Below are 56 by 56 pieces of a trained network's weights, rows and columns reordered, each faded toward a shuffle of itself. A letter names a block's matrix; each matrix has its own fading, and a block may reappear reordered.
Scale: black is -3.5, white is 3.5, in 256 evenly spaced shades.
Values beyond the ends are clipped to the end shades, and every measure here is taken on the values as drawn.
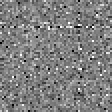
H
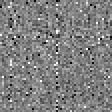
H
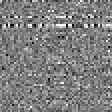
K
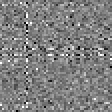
K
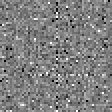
H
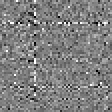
K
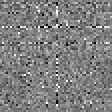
K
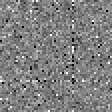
H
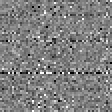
K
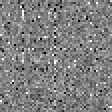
H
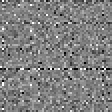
K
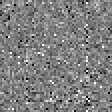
H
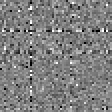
K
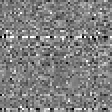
K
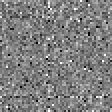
H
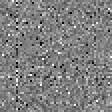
H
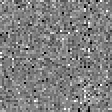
H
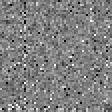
H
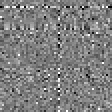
K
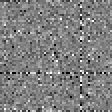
K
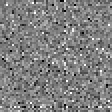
H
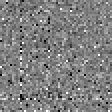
H
